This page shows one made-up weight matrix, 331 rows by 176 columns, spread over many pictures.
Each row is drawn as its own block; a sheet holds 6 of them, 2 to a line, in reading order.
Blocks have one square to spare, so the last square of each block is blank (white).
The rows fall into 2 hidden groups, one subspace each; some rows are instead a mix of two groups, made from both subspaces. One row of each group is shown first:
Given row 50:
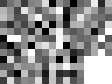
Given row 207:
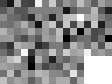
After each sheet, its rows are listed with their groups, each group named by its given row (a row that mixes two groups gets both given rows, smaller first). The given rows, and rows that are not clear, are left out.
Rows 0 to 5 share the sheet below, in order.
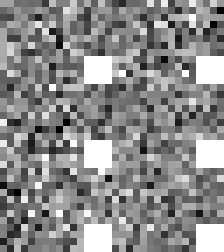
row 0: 50
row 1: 207
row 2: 50 and 207
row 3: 207
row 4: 50
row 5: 50
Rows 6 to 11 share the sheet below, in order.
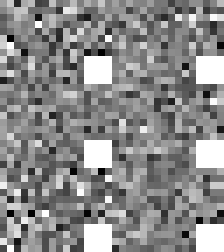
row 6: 50 and 207
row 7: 207
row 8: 50
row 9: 207
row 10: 50
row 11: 207
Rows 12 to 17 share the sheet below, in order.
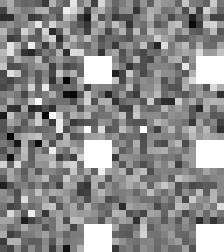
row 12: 50
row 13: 50 and 207
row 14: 50
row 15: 50 and 207
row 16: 50
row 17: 207
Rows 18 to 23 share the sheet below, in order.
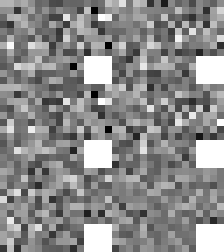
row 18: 207
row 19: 207
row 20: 207
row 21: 207
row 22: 50
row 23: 207
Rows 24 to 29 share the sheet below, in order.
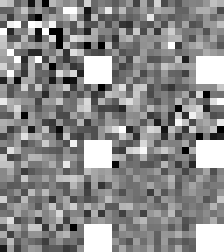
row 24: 50
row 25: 50
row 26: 50
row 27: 207
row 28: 50
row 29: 50
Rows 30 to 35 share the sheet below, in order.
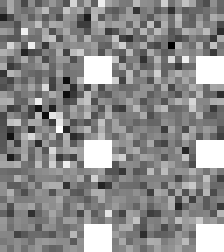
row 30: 50
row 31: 50
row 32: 50
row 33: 207
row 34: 207
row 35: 207
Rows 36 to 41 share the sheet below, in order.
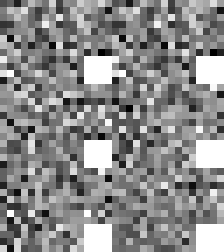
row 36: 207
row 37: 207
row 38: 207
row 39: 50
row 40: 50
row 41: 207
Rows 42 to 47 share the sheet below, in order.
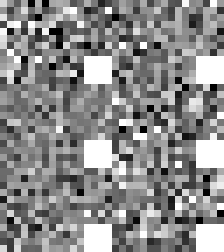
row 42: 50
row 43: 50
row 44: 50
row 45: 50
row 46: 50
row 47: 207
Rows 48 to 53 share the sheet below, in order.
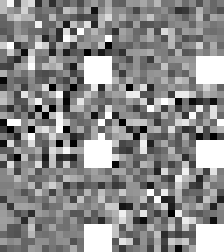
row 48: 207
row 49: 50
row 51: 207
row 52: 207
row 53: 50
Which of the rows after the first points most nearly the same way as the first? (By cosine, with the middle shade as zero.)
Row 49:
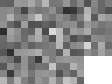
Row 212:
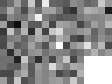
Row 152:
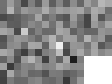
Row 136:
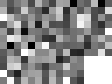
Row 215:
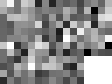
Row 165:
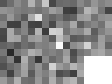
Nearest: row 165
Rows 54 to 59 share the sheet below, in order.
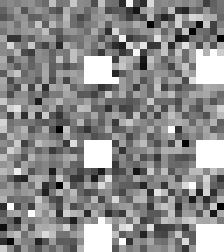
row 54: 50
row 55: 207
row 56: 50
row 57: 50
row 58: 207
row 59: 50 and 207
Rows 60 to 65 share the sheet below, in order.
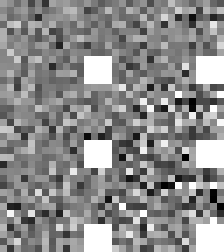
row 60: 50
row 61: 207
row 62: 207
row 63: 207
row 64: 50
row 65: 207
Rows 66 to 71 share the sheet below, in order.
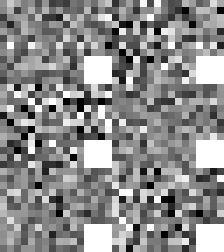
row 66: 50 and 207
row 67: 50
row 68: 207
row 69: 207
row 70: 50
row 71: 50
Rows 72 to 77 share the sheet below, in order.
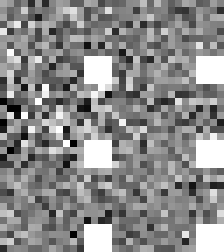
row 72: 50
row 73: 50
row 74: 50
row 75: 207
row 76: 207
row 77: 207
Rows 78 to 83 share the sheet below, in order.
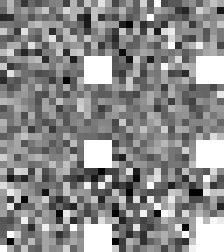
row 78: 50
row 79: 50
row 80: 50 and 207
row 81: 207
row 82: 50 and 207
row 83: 50 and 207
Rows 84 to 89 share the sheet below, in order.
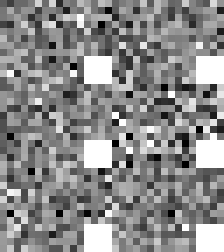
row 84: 207
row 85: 50
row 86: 50
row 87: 50 and 207
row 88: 50 and 207
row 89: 50
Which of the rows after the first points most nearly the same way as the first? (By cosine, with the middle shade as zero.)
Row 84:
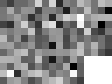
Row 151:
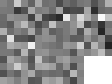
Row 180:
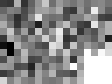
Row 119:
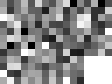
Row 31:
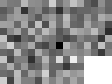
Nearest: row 151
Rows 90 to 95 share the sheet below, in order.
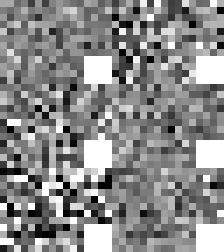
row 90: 50
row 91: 50
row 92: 50
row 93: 50
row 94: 207
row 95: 207
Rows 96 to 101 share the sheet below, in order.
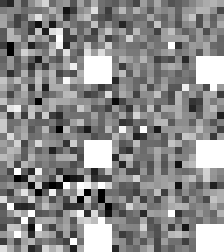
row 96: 50 and 207
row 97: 50 and 207
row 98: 50
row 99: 50
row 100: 207
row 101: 50 and 207
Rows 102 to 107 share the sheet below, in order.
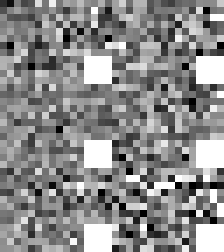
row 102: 207
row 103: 207
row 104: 50 and 207
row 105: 207
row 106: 207
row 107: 207
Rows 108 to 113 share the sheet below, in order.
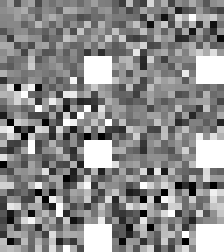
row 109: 207
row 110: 207
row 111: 207
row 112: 50
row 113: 50 and 207
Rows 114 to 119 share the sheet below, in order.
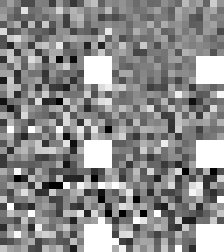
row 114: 50
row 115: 50
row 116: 50 and 207
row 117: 50 and 207
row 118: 207
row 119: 50
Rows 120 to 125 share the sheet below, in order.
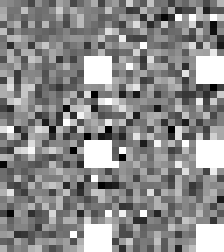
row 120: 50
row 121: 207
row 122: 207
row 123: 50 and 207
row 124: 207
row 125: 50
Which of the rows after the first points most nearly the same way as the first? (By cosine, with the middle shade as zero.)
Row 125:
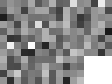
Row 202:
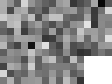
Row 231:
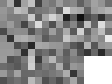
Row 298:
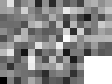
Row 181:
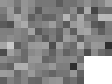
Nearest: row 231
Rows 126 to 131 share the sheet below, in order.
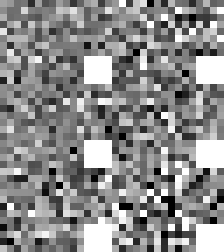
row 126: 50
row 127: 207
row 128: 207
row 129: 50
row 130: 207
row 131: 50
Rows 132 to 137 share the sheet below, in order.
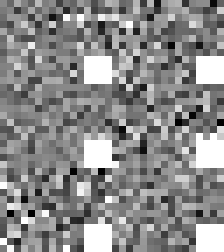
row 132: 207
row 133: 50
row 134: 207
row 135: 207
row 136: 50
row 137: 50
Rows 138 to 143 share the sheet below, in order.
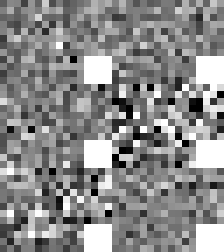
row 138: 50
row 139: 50
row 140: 50
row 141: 50
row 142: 207
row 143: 207
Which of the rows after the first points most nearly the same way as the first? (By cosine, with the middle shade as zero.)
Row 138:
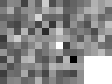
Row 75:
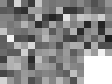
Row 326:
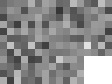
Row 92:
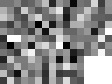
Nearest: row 92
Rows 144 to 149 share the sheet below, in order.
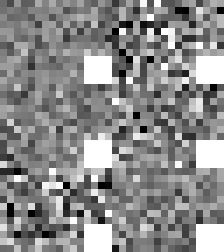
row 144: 207
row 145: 50
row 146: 207
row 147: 50
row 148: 207
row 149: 50 and 207
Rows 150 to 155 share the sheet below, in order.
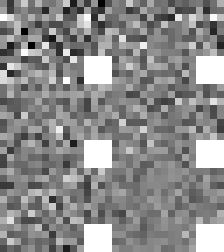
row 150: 50
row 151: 207
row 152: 50
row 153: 207
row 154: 50
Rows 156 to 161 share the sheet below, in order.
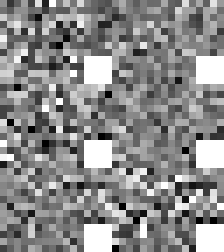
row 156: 50 and 207
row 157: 50
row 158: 207
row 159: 207
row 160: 207
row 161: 207
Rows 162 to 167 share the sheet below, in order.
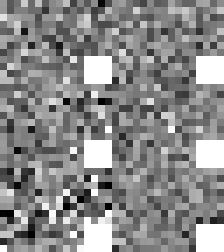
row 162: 50
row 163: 50
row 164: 207
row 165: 50
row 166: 207
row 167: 207
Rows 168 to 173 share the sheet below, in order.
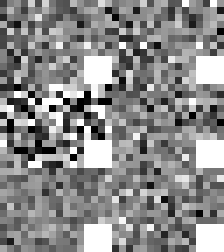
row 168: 50
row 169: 50
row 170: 207
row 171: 207
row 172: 207
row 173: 50
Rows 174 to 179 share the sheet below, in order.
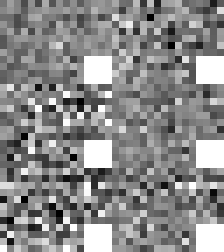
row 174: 50 and 207
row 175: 50
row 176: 207
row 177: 50 and 207
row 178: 50
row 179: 207
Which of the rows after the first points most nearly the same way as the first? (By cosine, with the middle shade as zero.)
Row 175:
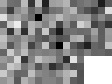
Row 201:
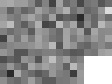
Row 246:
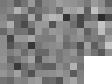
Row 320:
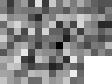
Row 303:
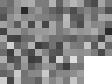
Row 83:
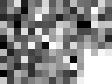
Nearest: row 320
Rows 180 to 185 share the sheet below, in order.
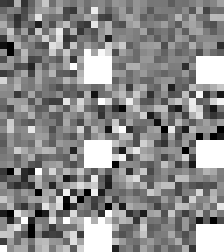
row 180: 50 and 207
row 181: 207
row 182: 207
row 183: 207
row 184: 207
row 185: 207
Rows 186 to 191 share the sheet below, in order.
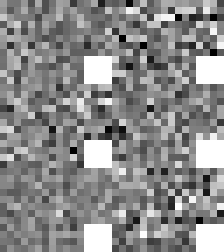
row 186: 50
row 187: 207
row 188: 207
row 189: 50 and 207
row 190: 50
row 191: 207
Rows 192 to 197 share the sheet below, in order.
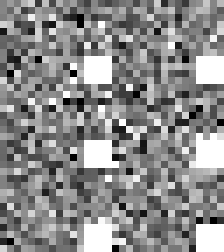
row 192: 50 and 207
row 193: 50
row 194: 207
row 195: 207
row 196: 207
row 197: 207
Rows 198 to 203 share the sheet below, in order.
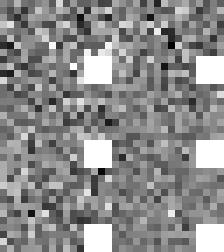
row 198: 207
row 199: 50
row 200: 207
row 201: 207
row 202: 50 and 207
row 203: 50
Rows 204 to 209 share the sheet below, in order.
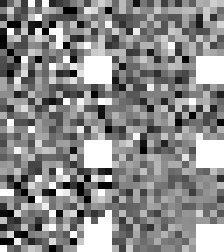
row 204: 50
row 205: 50
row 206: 207
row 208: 207
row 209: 50
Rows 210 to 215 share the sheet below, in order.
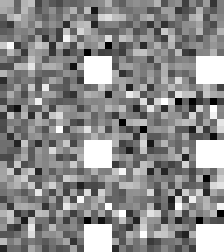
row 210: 207
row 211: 50
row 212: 50
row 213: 207
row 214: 207
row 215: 207
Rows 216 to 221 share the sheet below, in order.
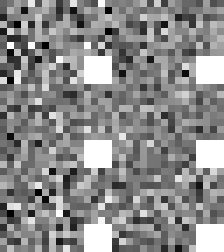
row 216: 50
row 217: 50 and 207
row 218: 50
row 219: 50
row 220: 50
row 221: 50
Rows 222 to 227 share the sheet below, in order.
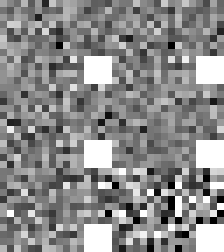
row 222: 50
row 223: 50
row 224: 50
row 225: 207
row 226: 50 and 207
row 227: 50 and 207
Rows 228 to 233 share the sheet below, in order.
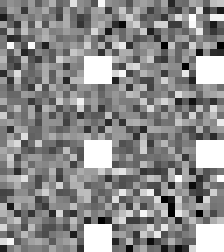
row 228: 50
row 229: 207
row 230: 50 and 207
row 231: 207
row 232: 207
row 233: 50 and 207
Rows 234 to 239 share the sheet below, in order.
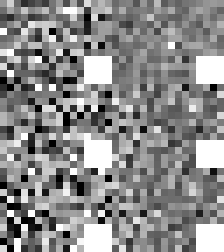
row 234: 50
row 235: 50
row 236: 207
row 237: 50
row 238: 50
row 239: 50
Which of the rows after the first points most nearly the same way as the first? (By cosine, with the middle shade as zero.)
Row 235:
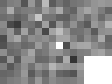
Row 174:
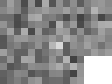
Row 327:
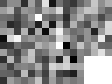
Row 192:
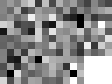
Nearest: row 327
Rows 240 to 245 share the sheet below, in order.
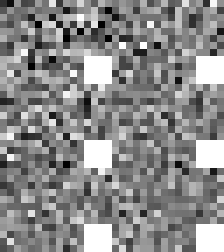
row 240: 207
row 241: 50
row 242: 50
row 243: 50
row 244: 50 and 207
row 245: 50
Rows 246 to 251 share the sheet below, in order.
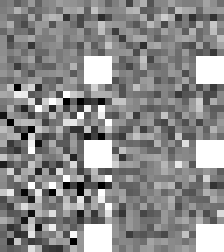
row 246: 207
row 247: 207
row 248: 207
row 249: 50
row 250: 207
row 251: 207
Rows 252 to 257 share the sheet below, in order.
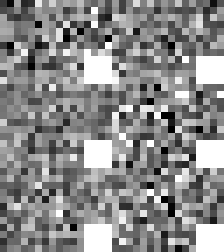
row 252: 207
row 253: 50
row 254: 50 and 207
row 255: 50
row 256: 50
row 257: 50
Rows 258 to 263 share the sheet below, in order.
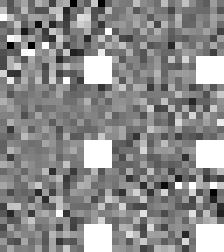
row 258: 50
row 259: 50
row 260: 50 and 207
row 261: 207
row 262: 50
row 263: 207
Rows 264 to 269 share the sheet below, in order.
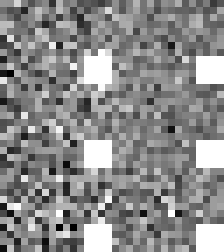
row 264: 207
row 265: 50
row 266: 50
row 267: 50
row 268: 50
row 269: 50 and 207
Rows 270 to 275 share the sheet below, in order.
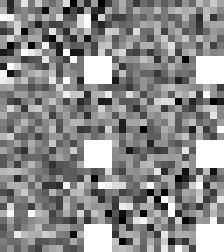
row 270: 50
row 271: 50
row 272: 50 and 207
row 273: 207
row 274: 207
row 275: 50
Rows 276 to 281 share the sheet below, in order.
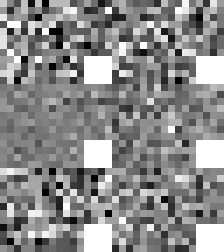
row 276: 50
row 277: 50
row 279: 50
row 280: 207
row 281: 50
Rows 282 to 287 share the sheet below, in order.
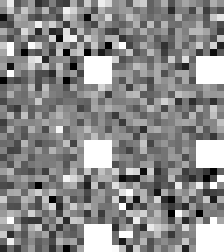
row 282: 50 and 207
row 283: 50 and 207
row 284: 50
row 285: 207
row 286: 50
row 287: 50 and 207
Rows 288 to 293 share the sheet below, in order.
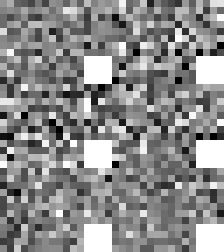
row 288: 50
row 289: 50 and 207
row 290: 50
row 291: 207
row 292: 50
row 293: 207
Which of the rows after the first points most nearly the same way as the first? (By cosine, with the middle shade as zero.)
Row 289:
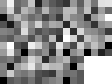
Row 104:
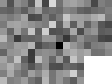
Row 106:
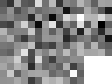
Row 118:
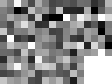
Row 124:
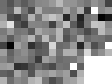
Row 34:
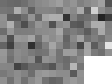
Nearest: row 118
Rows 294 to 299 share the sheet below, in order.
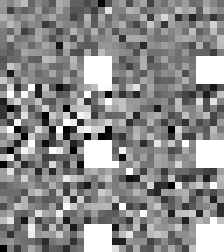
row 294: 50 and 207
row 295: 207
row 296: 50 and 207
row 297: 50 and 207
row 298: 50 and 207
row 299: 207
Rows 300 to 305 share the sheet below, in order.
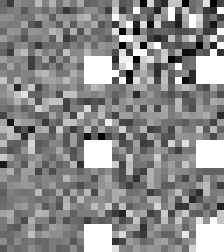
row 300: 50 and 207
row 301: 50
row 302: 207
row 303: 50
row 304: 207
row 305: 207
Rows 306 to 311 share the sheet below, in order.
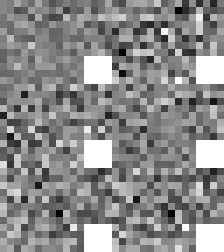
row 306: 207
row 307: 50
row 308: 50
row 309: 207
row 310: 50
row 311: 50
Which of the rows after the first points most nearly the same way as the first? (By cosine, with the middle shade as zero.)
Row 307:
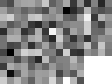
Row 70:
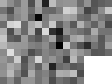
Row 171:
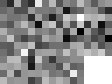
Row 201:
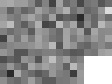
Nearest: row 171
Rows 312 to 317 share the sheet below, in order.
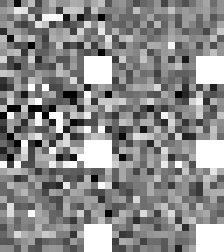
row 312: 207
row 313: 50
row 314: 50
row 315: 50
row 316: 207
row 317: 50
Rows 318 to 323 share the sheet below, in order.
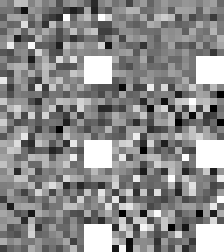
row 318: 50 and 207
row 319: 207
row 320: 50 and 207
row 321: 207
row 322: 207
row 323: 50
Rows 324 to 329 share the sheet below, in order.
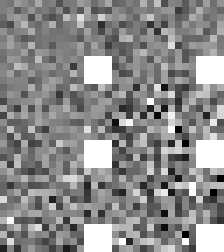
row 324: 207
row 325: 50
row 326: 50
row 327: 50
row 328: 50
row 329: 207
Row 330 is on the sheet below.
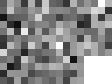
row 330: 50
